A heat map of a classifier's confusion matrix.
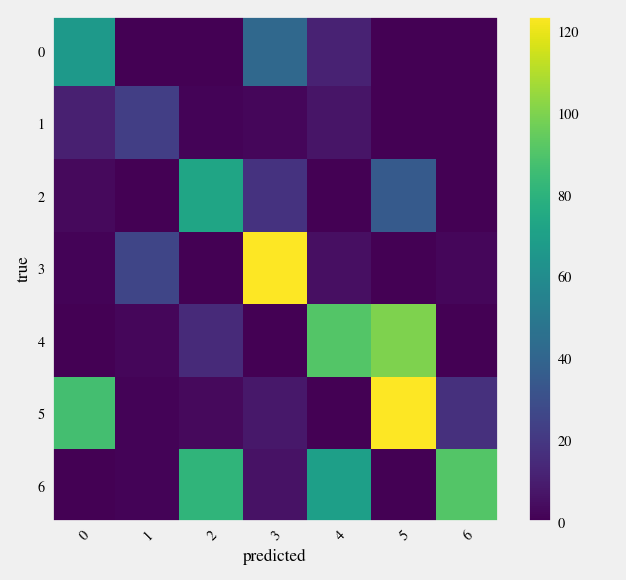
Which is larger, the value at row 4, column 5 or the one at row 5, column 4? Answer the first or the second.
the first
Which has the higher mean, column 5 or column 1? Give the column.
5
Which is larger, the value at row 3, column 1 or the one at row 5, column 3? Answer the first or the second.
the first
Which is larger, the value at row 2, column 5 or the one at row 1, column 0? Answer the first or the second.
the first
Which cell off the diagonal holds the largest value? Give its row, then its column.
4, 5
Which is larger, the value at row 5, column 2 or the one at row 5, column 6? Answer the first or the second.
the second
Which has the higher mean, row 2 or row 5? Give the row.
5
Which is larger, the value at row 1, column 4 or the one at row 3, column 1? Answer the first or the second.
the second
